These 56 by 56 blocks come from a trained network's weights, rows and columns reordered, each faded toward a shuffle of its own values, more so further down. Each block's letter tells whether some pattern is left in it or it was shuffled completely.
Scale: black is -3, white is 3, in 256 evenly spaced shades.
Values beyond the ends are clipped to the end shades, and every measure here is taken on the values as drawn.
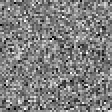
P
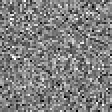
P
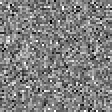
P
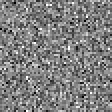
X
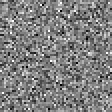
X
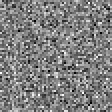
X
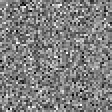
P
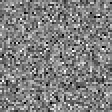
X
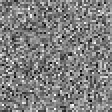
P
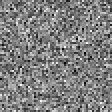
X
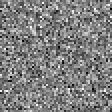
X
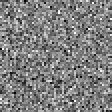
X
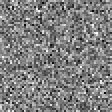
P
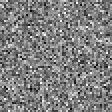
X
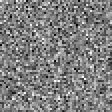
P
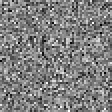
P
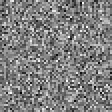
P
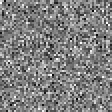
P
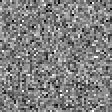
X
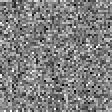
P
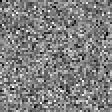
P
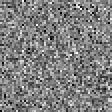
P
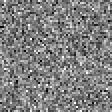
X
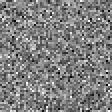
P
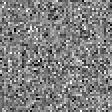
P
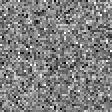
X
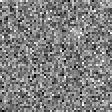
X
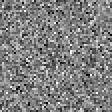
X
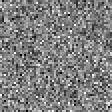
X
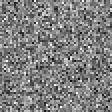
X
